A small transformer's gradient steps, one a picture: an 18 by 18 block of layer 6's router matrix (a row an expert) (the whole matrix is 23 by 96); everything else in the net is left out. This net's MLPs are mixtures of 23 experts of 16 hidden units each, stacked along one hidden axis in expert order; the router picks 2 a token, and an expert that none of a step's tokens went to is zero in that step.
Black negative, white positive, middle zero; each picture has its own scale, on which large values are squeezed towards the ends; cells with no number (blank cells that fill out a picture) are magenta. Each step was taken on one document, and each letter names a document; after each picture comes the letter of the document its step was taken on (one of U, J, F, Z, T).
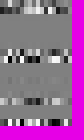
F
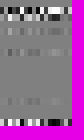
F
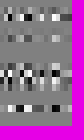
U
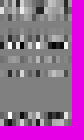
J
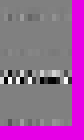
U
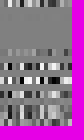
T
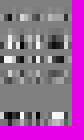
J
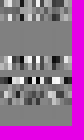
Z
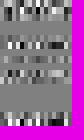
J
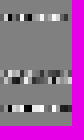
U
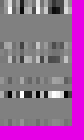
Z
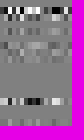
F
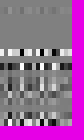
T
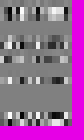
J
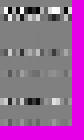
F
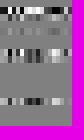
F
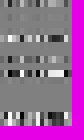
J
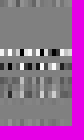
T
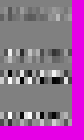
U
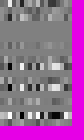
J
